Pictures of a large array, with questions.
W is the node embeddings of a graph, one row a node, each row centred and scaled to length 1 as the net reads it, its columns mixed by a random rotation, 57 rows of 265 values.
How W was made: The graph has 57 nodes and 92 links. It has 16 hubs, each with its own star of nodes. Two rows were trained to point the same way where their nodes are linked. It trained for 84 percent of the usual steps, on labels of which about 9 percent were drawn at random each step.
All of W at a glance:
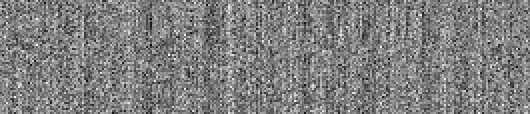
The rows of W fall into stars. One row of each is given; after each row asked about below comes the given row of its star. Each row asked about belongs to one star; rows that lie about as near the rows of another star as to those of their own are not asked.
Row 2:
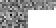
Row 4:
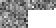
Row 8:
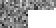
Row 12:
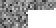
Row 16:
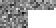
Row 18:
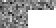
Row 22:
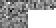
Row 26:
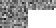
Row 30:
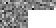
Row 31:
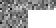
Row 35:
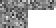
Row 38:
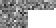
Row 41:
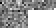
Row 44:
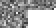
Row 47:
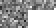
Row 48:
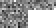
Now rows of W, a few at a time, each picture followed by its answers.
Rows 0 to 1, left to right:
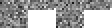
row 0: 26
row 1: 12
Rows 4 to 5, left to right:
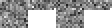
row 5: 16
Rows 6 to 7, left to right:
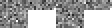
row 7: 35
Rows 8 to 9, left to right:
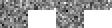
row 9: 22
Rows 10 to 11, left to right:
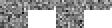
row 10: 16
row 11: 2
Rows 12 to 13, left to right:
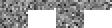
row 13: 47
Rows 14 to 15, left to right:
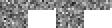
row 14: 26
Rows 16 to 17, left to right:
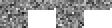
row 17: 44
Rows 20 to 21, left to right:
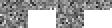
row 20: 35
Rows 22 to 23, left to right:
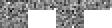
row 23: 41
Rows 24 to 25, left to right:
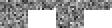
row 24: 48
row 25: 12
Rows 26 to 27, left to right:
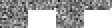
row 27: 47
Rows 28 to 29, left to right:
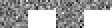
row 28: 8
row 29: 2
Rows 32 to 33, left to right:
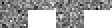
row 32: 8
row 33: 38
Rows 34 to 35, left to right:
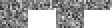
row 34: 30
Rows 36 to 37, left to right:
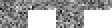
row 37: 48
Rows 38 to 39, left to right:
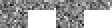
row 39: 18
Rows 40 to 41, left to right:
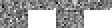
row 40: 8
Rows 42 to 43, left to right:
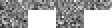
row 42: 30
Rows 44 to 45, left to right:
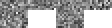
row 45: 2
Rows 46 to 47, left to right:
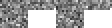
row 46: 35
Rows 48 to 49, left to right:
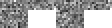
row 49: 22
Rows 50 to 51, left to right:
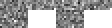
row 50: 47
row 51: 41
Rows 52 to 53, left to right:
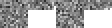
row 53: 4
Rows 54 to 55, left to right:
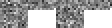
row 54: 48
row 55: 30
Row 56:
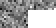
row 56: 4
